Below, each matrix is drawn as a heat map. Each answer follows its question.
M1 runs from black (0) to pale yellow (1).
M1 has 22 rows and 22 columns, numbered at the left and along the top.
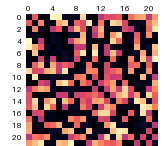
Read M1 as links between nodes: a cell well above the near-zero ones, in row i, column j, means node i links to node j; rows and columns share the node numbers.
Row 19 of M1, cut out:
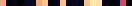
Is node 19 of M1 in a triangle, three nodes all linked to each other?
yes
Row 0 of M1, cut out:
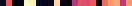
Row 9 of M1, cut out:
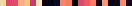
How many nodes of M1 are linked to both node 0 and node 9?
8
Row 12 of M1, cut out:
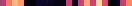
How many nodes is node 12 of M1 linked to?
12
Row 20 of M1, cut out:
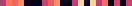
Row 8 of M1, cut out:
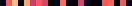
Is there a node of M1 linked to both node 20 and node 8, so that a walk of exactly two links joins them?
yes
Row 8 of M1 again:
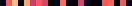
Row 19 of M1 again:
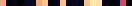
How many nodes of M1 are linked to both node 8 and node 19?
4
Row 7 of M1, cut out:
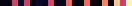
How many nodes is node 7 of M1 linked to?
9
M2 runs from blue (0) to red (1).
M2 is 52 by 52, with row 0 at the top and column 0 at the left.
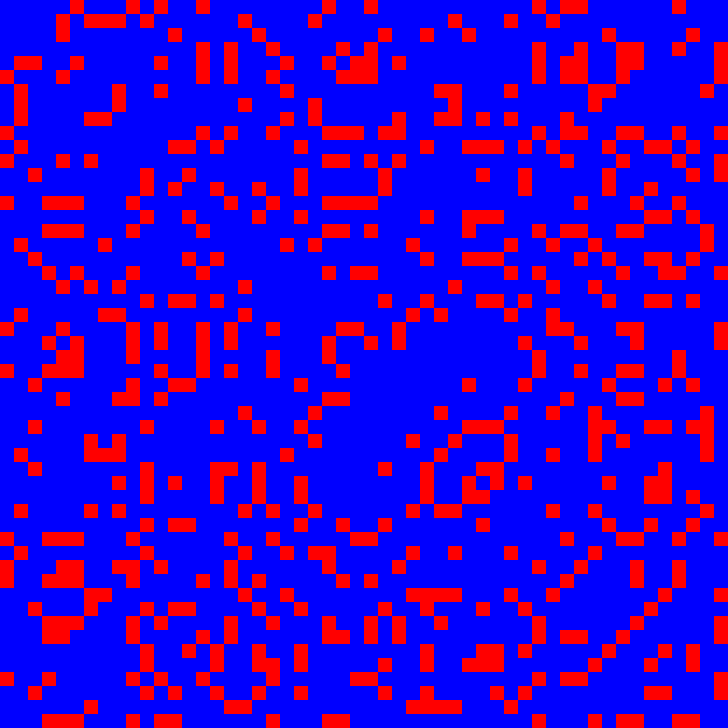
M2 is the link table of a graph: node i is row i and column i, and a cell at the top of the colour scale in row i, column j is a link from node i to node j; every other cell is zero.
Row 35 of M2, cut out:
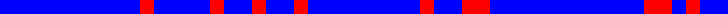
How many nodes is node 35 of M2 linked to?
10
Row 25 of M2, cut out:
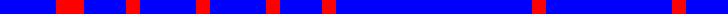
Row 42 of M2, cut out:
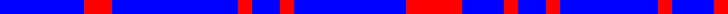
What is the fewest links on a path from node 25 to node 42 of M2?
3
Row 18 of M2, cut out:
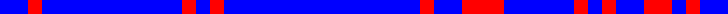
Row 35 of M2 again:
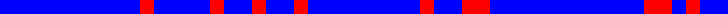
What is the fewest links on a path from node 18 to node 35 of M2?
1
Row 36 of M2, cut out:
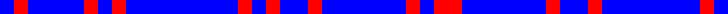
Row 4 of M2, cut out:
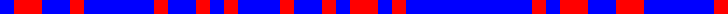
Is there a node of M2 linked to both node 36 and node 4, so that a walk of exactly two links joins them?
yes
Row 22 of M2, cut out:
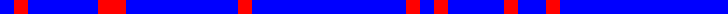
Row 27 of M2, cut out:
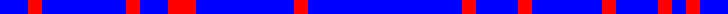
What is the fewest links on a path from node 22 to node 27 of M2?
4
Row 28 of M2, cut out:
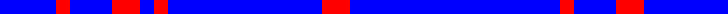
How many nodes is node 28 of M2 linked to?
9
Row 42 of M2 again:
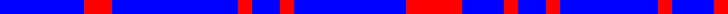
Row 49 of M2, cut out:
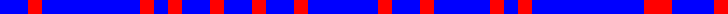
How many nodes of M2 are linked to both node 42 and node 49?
3
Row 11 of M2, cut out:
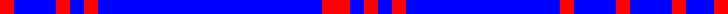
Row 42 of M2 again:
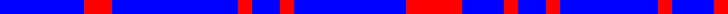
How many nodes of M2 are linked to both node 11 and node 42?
2
